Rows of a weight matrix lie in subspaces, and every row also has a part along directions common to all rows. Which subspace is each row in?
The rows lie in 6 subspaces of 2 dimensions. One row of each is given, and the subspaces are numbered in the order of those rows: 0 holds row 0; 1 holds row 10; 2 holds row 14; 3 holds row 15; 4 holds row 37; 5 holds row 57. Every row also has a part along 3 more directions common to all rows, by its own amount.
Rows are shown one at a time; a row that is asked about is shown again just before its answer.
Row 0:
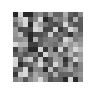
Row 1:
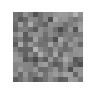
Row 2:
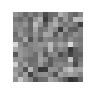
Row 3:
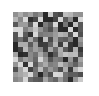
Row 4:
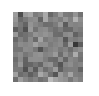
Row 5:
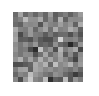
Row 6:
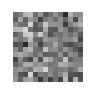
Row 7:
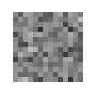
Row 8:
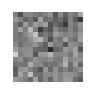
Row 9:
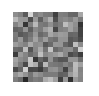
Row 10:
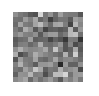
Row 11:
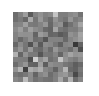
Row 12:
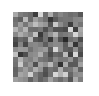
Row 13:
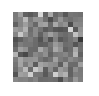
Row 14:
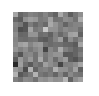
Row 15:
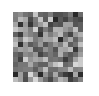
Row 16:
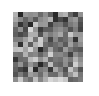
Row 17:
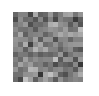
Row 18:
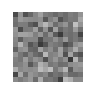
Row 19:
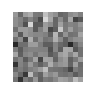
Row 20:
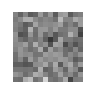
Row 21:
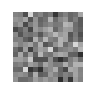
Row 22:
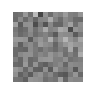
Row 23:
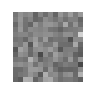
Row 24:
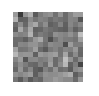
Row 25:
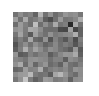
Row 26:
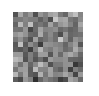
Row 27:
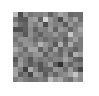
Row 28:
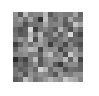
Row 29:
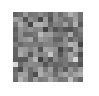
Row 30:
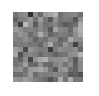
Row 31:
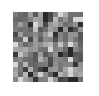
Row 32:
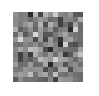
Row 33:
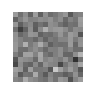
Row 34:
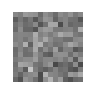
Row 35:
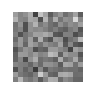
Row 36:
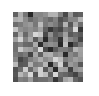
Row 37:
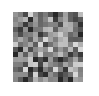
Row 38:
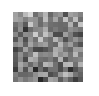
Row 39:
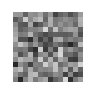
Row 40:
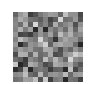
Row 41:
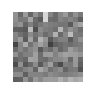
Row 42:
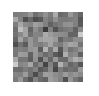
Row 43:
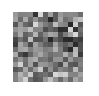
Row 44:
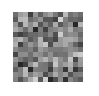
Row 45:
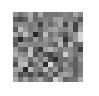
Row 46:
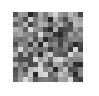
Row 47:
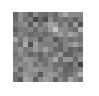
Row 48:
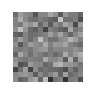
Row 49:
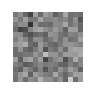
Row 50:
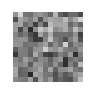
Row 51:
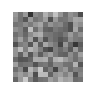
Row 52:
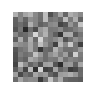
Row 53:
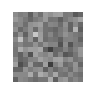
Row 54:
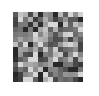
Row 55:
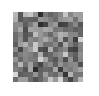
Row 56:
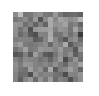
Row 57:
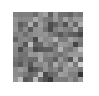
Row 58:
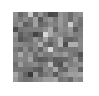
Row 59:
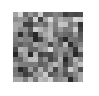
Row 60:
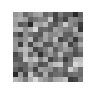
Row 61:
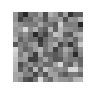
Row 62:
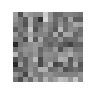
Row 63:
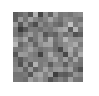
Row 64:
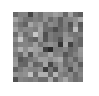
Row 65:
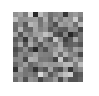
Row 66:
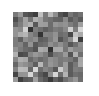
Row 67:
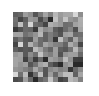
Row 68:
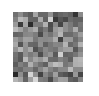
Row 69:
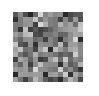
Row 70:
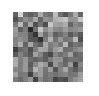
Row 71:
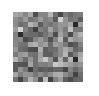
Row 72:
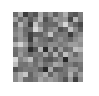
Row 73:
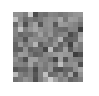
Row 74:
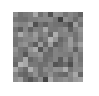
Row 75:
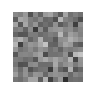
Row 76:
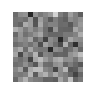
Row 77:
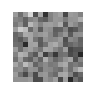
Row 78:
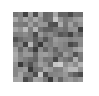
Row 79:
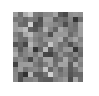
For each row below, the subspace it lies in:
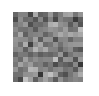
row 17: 5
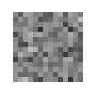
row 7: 0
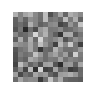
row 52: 5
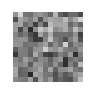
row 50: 3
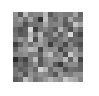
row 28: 0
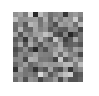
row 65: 5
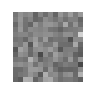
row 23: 5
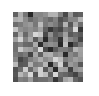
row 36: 4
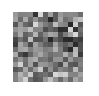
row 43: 1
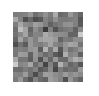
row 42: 2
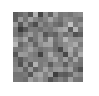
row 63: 1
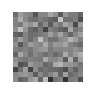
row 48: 2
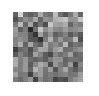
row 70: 3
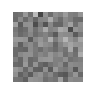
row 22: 1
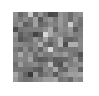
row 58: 4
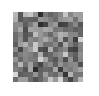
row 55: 1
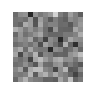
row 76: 4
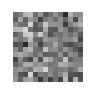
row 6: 0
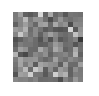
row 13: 1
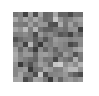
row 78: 5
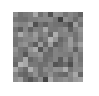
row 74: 2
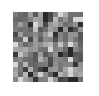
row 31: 0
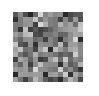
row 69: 1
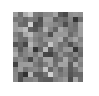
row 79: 0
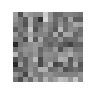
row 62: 0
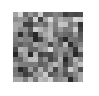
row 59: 3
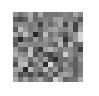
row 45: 4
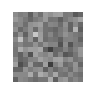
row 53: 4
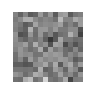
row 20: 2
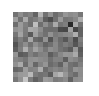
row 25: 1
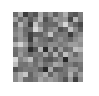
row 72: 0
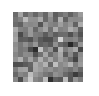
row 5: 2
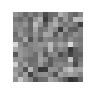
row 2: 0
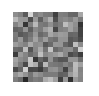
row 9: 4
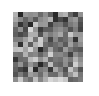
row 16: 3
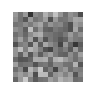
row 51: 4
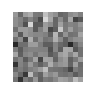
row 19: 0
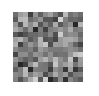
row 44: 2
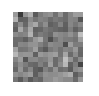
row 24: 3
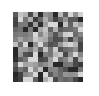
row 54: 5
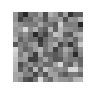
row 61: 5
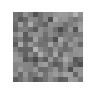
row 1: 3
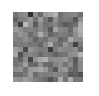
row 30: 4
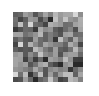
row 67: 3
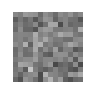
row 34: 5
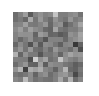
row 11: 4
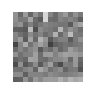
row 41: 0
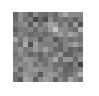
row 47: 5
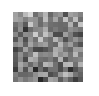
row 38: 5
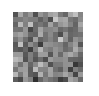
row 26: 3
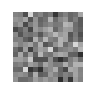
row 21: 4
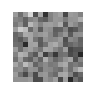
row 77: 0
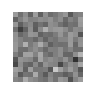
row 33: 2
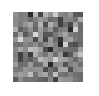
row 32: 4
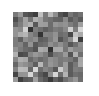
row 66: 1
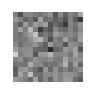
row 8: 3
